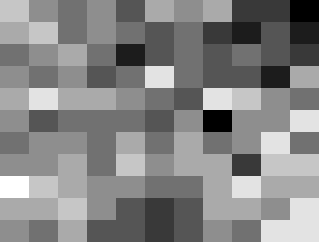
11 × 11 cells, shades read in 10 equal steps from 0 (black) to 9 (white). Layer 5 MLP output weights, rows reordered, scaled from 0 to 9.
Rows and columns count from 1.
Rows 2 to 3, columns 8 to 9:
2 1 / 3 4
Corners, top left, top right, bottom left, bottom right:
7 0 5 8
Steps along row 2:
up down up down down up down down up down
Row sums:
45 40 39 46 62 46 55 60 66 57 51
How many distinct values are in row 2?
7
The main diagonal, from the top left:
7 7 6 3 5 3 6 6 8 5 8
